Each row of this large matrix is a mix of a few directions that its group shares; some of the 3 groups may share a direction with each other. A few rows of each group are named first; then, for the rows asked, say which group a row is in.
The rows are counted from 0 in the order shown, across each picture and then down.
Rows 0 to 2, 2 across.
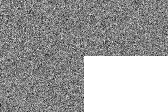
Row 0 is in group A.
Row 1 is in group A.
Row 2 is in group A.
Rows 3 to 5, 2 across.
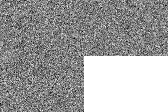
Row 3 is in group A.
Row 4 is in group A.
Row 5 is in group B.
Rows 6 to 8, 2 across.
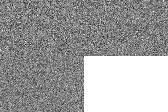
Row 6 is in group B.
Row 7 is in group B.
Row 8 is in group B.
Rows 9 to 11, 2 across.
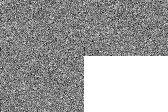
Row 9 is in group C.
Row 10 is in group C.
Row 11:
C
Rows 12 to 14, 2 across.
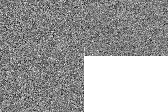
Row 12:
B
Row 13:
C
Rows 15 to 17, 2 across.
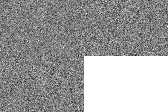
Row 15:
B
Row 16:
A
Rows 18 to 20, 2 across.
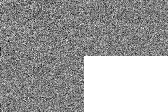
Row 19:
B
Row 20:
A
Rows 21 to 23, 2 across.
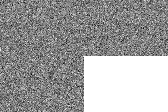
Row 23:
C
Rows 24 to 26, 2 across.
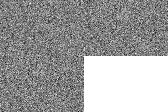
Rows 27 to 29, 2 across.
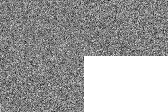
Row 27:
B
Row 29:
A
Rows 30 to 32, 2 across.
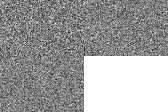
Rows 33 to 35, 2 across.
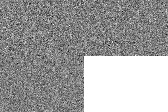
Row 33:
B
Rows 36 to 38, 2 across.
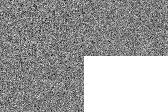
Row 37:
B
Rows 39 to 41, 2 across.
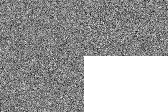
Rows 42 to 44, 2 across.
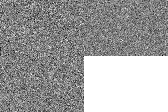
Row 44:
C
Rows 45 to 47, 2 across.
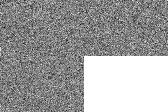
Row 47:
B
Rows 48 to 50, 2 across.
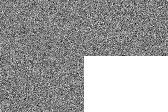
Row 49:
B
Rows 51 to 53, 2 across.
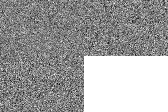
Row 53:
B
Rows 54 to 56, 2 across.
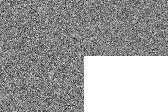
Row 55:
C
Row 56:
C
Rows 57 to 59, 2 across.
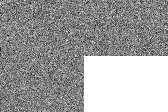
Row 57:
C
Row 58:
B
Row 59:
C
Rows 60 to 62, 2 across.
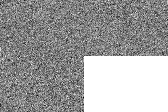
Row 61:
A
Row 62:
A
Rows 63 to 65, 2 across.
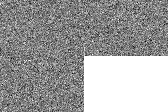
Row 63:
B
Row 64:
C
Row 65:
A
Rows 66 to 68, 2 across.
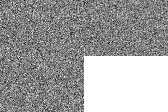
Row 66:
A
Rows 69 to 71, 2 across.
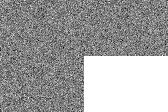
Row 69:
B
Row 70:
B
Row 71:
A
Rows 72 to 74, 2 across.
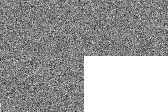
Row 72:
B
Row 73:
B
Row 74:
C
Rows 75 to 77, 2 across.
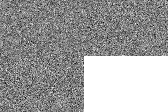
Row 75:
A
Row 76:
B
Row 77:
B
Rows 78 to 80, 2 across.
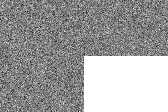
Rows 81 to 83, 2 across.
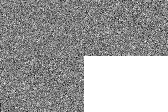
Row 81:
B
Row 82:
C
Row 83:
C
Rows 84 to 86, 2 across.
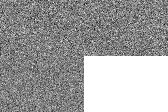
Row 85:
B
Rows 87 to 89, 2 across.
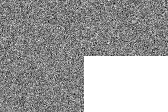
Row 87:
B
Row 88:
B
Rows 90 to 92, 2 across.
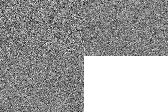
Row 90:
C
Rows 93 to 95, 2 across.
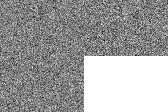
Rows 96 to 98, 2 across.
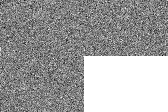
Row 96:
C
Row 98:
C
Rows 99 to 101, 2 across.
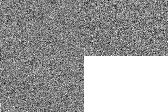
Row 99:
A
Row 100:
A
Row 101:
C
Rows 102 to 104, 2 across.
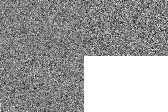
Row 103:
C
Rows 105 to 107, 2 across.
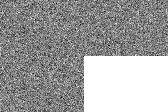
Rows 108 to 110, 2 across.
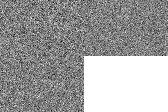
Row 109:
B
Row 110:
B
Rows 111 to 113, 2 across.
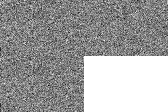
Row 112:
A
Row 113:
C
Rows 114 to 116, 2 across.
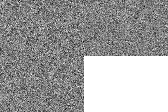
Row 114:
A
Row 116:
C
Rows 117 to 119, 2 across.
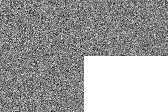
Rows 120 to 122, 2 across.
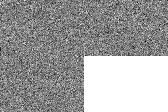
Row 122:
B
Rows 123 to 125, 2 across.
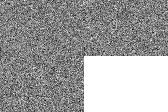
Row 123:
A
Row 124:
B
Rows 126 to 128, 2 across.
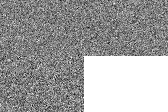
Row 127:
B
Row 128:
A
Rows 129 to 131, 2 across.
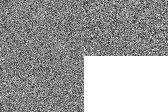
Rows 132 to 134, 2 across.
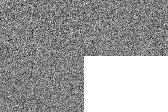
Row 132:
A
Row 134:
A
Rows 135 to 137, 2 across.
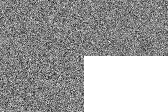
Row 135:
C
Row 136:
B
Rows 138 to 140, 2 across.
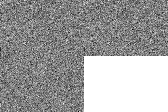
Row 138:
C
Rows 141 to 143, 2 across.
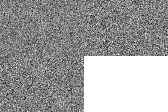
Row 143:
B
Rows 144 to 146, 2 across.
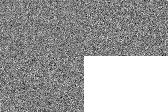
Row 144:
B
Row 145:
B
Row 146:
C
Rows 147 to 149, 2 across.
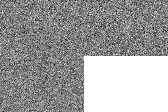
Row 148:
A
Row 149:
A
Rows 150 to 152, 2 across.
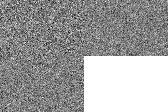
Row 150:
C
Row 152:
A
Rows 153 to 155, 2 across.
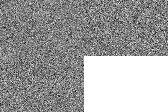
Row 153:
B
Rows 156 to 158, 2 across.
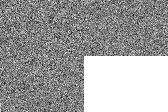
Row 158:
C
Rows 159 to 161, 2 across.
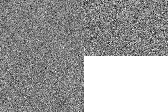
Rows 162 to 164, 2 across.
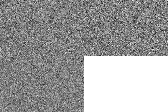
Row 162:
C
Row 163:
C
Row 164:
A
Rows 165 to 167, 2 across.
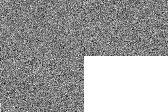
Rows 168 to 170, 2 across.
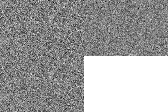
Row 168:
C
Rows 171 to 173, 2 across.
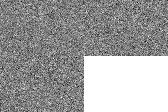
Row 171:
A
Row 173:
C
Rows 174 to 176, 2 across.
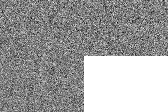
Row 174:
C
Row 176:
A
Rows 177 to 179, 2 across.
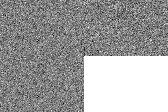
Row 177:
B
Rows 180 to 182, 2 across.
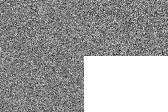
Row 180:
A
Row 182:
A
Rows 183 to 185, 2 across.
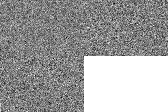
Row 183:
B
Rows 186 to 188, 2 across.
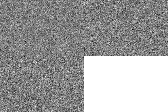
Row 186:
B
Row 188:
A
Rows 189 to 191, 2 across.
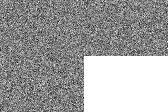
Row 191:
A
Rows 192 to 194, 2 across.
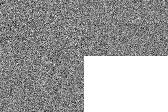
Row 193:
B
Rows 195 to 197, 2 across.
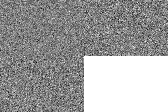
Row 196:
C
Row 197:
A
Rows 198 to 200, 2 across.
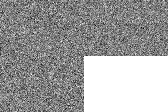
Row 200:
C
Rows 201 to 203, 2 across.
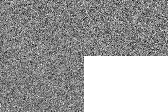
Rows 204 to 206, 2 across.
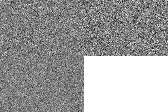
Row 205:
C
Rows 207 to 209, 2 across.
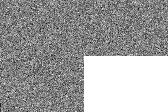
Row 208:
A
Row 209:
C
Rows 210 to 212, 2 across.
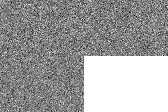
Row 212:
B
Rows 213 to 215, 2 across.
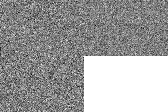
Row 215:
C
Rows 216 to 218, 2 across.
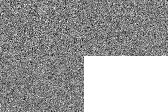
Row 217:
B
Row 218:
B
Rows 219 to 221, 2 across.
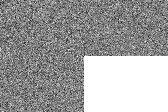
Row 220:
C
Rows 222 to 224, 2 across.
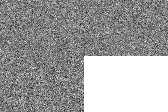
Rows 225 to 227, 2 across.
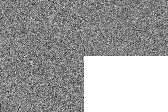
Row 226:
B
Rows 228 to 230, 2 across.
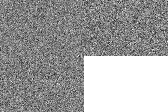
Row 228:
B
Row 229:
C
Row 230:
B
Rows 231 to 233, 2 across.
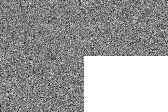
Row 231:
B
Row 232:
C
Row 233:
A
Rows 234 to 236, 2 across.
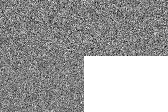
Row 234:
C
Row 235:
A
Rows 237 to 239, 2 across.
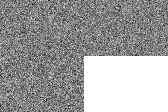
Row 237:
C
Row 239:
C
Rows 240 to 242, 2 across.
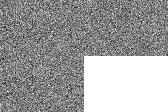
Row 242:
B
